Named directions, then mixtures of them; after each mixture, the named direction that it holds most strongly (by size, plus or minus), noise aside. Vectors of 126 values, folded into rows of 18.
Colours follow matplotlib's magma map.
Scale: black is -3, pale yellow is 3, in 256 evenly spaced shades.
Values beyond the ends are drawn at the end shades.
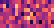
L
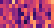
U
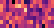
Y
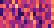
U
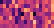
U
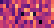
L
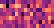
L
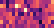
Y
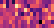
L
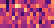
L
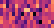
L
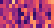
U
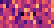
L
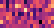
Y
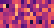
L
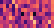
U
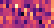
U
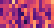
U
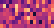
L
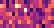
Y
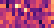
Y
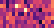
Y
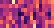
U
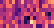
U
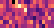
Y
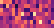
L
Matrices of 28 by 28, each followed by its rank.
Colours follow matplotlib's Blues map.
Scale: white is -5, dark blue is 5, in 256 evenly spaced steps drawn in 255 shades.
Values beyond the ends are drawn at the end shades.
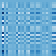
one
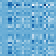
two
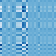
one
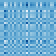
one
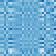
two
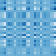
one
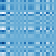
one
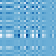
one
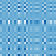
one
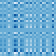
one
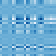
one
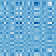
two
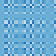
one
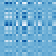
one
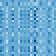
two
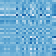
two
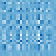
two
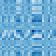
two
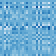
two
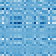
two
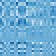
two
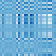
one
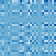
two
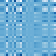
one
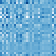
two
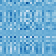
two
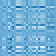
two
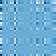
one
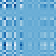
one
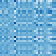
two
